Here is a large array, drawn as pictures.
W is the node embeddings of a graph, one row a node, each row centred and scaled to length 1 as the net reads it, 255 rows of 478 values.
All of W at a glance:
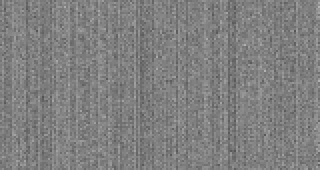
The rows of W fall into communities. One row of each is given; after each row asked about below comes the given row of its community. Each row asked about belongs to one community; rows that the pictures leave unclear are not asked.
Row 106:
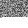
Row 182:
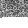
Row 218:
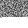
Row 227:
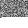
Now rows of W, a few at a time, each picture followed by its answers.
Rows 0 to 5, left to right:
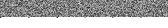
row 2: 106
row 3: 106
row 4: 227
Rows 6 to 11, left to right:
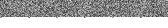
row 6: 227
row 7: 106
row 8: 218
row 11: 227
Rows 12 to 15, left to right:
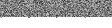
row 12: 218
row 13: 182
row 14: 182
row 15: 106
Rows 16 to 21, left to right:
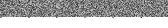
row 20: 218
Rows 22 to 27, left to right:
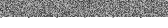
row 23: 227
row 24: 227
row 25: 218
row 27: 227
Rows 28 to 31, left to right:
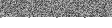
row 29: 182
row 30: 227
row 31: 227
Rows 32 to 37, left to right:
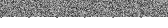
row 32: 106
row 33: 227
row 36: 227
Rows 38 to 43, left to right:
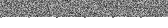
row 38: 218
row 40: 227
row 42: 218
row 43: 218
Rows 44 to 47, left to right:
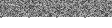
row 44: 106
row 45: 106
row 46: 106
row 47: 106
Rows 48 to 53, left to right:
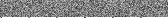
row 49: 106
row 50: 227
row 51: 182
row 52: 227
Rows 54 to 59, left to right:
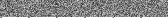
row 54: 182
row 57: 182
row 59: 182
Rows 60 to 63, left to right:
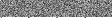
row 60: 218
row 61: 218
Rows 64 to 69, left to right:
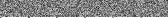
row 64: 182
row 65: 218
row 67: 218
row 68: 218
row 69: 182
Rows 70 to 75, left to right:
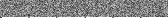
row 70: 218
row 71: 182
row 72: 218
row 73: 106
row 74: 227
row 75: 227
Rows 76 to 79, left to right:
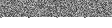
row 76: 106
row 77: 227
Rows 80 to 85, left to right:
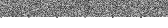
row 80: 106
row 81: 182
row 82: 218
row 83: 106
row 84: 218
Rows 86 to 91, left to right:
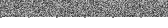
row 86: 218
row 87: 218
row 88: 227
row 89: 182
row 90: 227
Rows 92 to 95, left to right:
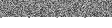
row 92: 218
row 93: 106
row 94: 106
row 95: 227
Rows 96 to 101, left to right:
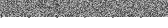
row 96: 182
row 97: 182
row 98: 106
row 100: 227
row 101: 227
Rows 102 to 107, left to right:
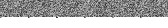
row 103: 218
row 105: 227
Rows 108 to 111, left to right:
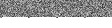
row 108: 106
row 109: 227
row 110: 218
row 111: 218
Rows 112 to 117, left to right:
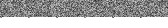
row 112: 106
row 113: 227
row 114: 106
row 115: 182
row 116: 106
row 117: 227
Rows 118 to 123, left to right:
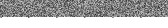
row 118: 106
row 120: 182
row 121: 227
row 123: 218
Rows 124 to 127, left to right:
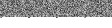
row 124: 182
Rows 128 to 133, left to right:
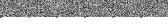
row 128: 182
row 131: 218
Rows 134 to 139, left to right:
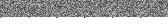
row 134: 106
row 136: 218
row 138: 218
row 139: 227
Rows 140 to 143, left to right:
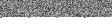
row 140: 227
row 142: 218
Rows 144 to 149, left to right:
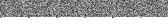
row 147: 182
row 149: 182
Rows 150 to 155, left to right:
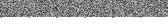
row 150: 106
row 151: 182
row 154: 106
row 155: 218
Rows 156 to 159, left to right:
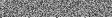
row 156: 227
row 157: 106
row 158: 218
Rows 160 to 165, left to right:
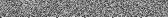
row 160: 227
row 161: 227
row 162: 106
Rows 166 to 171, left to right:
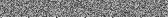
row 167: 218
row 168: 218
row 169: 227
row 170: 227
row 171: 218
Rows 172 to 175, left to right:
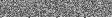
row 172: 106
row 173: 227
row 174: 227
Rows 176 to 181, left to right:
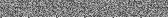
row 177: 218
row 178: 218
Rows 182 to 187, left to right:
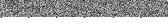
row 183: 218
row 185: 227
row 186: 182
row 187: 227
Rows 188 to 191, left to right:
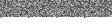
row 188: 182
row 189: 218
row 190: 218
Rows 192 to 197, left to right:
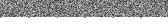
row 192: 106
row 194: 106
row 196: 182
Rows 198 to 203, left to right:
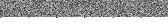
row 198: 106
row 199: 182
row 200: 218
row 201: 218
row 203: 218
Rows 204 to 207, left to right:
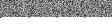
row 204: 227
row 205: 106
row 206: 106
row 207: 182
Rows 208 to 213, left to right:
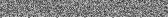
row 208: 182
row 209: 182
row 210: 106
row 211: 106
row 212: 182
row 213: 218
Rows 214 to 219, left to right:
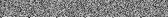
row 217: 106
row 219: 227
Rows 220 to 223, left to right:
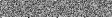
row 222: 106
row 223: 218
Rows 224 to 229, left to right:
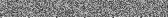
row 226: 227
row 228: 182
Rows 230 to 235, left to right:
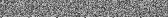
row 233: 106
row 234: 182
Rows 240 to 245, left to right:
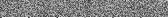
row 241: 227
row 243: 218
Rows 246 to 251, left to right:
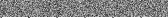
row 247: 106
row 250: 218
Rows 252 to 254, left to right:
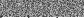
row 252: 182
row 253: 218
